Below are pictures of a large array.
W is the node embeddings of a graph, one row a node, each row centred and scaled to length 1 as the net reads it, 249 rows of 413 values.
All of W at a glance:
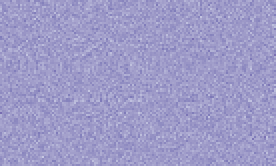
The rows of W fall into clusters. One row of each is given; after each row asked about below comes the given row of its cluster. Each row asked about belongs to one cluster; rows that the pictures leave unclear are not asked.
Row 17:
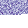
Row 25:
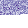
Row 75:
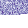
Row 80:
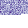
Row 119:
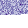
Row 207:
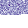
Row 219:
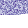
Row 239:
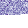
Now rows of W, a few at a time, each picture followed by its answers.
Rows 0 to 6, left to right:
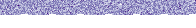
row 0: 219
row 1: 207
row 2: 207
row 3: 17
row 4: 80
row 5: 219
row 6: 17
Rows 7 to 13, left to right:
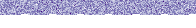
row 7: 17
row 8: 80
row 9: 207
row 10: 119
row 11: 75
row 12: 17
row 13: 17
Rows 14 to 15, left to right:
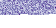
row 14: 75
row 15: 25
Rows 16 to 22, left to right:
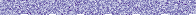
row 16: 75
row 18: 119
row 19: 219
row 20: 239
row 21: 17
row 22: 80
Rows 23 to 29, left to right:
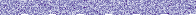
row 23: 17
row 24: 25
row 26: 80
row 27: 75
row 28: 75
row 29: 25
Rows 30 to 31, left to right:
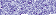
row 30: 119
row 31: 219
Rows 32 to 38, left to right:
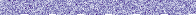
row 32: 75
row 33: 207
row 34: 119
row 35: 80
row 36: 25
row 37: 75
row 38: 239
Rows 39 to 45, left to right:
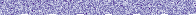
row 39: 219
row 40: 25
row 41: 75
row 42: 17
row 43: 119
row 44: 25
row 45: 239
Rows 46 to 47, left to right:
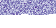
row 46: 17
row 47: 219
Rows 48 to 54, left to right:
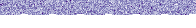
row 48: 25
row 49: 207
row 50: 75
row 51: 80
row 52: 75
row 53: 119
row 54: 80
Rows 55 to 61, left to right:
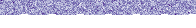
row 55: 219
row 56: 207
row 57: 239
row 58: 119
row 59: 239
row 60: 119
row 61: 25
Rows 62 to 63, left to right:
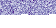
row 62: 119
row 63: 207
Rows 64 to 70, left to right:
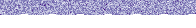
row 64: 219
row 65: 25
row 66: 75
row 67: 239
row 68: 239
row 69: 75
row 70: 75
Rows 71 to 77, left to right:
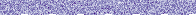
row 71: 80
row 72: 25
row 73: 17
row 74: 25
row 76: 17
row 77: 17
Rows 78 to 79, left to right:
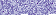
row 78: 119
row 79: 239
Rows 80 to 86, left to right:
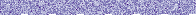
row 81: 119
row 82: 239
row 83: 119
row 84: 219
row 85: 75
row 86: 80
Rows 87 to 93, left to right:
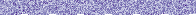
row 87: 219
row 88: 17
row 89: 80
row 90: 239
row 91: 207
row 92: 219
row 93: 219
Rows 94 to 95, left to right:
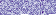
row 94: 239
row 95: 75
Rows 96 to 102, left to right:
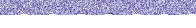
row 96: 239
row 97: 17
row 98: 75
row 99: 75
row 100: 239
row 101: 207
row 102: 239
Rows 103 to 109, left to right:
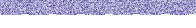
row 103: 75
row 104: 207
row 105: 75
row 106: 80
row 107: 75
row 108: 17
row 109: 80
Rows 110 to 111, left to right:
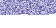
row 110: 75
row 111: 119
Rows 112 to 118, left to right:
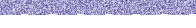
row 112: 17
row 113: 219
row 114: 80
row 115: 207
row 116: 75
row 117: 25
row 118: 207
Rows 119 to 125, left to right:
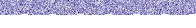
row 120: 17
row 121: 239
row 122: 119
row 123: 80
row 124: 207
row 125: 75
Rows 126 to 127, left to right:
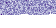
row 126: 219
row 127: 25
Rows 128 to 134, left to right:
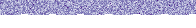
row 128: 219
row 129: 17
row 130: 119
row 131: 239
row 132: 75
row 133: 219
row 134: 207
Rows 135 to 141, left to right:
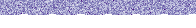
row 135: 219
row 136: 207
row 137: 207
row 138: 219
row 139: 239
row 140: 25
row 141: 239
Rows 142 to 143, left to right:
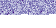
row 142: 119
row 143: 119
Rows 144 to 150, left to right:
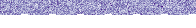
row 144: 80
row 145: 80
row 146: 119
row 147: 239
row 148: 17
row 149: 239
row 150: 239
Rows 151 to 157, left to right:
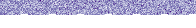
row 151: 239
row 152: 239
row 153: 25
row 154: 219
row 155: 119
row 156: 207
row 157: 119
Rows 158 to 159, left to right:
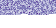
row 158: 25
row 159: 219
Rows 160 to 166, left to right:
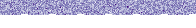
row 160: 80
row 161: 25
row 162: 17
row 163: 80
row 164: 207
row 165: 219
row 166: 17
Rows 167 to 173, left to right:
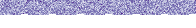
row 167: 17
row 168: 239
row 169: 239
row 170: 80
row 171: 75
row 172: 17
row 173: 17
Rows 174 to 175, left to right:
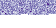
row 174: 119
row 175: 119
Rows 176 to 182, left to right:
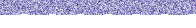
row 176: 25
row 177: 80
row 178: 119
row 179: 219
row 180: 75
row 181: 119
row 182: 219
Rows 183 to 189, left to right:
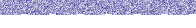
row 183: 75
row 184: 80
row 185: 239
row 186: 25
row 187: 119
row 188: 80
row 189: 119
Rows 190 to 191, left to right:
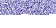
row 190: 17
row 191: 80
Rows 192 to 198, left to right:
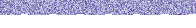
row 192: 80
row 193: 17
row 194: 75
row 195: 119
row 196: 17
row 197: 239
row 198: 219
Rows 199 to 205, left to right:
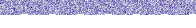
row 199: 219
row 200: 80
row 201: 219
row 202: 119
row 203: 119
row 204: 119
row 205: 207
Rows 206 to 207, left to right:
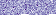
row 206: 207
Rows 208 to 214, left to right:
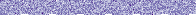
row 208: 239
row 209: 207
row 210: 75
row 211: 17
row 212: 239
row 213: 25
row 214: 80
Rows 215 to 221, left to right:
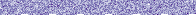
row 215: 119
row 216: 80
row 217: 207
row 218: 17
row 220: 80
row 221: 207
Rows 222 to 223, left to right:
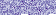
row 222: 80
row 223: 25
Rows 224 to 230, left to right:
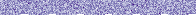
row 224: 75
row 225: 219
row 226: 25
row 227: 17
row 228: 119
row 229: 207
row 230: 75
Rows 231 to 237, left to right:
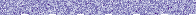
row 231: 207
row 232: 25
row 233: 119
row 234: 119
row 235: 17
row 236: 239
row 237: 80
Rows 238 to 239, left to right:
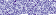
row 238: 219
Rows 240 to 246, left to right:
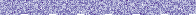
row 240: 75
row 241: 80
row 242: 80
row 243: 219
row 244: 75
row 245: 239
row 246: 80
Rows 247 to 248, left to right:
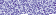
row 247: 219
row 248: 17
